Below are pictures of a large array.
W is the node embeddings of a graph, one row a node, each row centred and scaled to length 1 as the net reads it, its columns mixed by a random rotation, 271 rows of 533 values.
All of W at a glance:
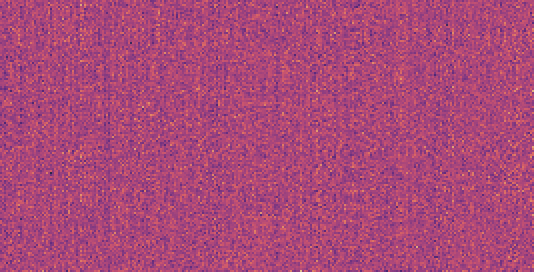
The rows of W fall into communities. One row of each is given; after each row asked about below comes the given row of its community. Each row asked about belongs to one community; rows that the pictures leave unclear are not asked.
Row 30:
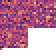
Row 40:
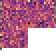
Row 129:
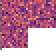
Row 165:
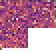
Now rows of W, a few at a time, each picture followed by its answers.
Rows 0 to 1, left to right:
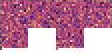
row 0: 30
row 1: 165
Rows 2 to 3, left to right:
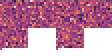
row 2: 40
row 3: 30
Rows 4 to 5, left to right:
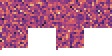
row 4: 30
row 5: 30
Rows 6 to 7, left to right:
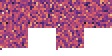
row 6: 40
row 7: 40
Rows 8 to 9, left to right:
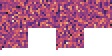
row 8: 129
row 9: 165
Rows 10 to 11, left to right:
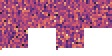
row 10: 165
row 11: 30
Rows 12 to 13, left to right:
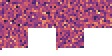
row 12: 165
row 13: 165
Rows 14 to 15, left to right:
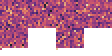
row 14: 165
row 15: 30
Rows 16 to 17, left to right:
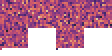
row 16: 129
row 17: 165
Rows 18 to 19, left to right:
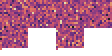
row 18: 129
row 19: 30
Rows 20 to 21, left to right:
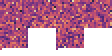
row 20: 165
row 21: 40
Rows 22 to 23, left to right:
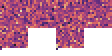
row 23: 165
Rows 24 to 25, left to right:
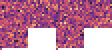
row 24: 30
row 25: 165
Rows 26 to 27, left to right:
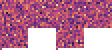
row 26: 129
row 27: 40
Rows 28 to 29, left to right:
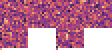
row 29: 30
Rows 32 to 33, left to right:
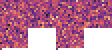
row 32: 165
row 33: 165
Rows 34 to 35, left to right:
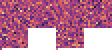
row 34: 30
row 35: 30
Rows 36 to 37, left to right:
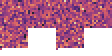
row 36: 30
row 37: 129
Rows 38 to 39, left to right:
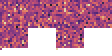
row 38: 165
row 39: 30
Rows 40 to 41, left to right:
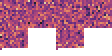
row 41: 165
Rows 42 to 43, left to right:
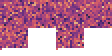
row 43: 30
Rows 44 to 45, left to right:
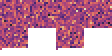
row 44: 165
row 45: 30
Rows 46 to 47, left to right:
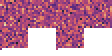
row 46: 40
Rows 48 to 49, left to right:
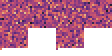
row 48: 30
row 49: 40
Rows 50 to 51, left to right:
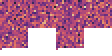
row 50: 165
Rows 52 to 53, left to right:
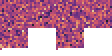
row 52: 165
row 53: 129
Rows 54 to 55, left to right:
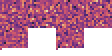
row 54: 129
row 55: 129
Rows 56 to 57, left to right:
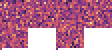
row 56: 40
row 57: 40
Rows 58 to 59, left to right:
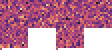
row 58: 165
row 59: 40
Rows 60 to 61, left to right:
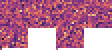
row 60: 30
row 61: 30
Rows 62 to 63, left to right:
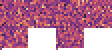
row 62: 129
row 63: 129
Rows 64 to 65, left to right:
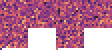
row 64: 165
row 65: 165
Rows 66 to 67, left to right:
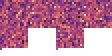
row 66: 40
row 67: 40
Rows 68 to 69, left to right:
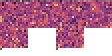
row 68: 165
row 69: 40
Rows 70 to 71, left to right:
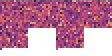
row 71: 40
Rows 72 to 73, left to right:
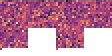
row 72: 165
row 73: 40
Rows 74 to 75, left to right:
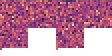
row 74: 129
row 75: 165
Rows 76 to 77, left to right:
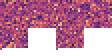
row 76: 165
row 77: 40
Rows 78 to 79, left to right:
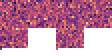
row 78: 40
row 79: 40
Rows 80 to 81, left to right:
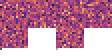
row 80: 40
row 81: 30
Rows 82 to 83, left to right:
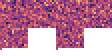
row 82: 40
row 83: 129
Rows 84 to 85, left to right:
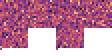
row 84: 40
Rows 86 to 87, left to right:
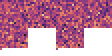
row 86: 30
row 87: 165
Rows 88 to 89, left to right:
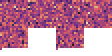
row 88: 40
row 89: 40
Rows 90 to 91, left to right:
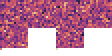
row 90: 30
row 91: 30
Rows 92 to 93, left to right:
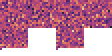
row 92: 165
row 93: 129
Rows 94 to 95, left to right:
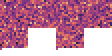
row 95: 30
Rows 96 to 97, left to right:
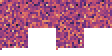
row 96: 165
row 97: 40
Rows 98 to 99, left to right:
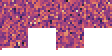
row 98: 40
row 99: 30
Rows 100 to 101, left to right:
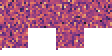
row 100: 129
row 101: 40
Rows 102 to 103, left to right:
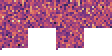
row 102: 129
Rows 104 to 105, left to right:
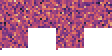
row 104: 129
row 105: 40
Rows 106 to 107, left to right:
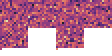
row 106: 40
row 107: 30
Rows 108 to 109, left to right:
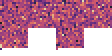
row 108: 165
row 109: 129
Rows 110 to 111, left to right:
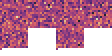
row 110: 40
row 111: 165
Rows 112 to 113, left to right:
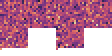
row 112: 30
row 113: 129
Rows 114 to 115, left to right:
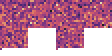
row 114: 40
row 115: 40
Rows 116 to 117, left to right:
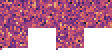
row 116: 30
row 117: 40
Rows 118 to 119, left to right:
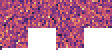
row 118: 30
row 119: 129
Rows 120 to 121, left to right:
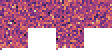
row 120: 165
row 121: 165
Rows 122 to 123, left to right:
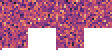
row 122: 40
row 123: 40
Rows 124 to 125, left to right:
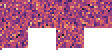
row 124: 40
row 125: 40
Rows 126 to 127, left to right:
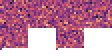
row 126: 129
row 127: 165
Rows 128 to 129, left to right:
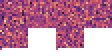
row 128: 30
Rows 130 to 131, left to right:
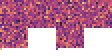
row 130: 30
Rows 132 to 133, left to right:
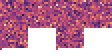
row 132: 40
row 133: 40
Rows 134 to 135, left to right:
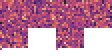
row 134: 165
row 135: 129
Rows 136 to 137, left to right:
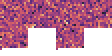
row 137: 165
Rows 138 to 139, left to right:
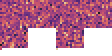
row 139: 30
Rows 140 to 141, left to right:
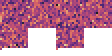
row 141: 129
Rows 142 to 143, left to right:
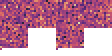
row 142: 40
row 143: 165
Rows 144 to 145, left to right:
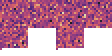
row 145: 40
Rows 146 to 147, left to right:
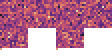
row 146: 30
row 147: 30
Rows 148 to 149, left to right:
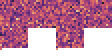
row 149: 30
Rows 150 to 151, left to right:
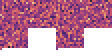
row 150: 129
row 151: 129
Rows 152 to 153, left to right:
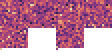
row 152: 30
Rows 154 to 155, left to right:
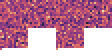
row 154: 30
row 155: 30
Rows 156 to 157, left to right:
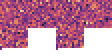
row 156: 30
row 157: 40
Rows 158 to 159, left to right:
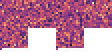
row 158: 40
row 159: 30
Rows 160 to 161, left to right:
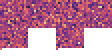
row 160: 165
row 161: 129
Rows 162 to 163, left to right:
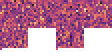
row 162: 40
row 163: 30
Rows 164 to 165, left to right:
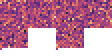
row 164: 165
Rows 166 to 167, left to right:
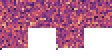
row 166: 40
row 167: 165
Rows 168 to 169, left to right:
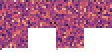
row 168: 129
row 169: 30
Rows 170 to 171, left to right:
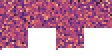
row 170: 30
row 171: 40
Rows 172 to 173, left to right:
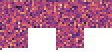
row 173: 40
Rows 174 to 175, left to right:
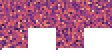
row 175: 129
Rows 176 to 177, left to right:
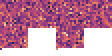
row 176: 40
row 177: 30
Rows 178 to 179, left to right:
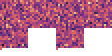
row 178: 129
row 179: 129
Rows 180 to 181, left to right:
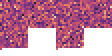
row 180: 40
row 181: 30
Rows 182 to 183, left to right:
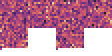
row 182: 30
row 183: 165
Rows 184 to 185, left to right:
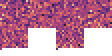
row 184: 40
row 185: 165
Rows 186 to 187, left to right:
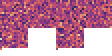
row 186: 30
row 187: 165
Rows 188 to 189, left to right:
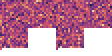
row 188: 129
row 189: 129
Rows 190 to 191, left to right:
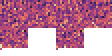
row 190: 165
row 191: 165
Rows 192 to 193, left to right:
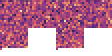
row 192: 30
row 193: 165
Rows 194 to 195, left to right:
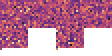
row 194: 30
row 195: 30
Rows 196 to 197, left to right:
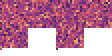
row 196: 129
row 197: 40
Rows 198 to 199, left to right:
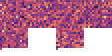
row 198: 40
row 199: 30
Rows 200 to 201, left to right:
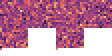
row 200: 30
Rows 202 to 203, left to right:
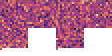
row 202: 165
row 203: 129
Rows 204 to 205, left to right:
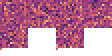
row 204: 165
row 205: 165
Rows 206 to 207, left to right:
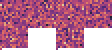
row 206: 40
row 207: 129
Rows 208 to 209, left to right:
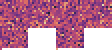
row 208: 165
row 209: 165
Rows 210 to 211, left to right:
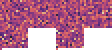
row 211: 30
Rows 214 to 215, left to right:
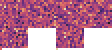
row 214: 40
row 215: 30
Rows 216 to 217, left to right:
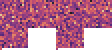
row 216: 129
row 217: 129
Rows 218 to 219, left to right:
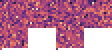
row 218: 40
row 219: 165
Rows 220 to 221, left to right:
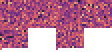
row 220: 165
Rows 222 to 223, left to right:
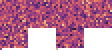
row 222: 165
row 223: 129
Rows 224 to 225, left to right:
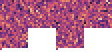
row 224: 129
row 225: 40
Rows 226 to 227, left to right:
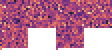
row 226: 40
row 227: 129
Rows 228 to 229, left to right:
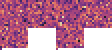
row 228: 30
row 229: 40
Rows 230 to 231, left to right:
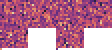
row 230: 30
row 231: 165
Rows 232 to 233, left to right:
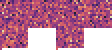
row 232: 40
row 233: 40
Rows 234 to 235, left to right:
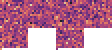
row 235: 165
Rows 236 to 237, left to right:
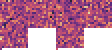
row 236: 129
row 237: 40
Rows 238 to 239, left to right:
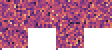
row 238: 165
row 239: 40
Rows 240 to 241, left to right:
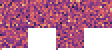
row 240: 129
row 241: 129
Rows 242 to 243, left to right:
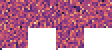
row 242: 40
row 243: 129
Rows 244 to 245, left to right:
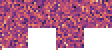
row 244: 30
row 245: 129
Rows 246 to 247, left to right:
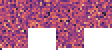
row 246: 165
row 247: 165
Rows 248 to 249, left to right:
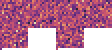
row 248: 40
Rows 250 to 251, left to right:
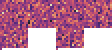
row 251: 30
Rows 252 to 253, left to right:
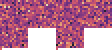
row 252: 40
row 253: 40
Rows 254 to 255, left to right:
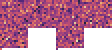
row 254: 30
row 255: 40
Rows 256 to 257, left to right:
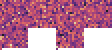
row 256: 129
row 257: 129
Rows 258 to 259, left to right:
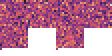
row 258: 40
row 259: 165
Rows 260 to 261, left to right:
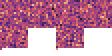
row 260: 30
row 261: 30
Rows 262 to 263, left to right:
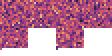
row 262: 129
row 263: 30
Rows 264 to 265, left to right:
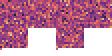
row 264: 30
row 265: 165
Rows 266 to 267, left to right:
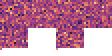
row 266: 129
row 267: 30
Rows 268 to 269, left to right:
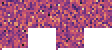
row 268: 165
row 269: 129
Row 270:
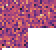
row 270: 129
